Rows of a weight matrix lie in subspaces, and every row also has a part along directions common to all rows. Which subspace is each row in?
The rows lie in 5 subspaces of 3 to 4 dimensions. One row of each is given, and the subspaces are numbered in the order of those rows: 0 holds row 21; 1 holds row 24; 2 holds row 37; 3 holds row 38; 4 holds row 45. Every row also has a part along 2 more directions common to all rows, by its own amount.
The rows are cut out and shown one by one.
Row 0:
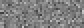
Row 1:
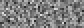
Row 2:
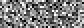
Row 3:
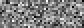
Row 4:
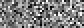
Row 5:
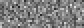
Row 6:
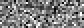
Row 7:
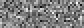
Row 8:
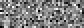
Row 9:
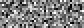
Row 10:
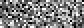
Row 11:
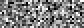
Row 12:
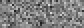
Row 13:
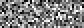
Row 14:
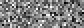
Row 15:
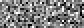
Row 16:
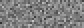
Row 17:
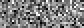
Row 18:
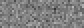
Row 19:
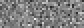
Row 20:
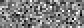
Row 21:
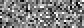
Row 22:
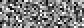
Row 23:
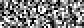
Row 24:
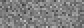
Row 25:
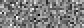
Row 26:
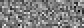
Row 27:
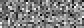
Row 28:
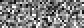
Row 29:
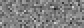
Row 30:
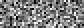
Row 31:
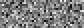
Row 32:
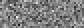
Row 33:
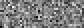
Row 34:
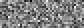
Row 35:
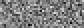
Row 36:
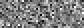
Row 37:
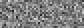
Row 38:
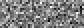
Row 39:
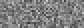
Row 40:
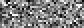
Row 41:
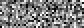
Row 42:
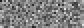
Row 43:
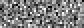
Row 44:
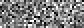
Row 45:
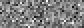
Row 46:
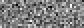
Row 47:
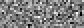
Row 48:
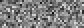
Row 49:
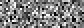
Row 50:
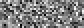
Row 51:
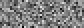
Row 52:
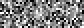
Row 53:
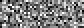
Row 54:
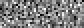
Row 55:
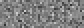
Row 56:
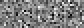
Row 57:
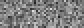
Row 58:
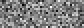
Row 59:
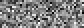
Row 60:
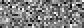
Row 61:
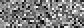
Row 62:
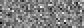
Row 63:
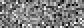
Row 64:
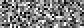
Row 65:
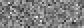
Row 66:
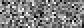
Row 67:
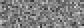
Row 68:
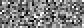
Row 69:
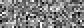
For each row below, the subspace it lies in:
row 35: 4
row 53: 2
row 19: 2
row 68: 4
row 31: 0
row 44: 1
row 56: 3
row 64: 2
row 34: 0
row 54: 1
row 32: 0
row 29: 3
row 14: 2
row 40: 4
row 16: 0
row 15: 3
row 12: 2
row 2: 1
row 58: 1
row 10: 1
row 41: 3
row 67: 2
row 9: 0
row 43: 1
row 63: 2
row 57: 0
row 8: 4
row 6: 3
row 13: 3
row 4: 2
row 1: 1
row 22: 0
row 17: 2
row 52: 4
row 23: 1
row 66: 4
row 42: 4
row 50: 0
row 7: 0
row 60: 4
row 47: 3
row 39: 0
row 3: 4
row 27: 3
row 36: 2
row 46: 1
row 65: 4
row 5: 1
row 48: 3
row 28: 3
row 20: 0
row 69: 2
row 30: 0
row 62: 0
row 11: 1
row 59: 3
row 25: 0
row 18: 3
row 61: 2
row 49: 2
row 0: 4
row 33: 4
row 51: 2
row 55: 3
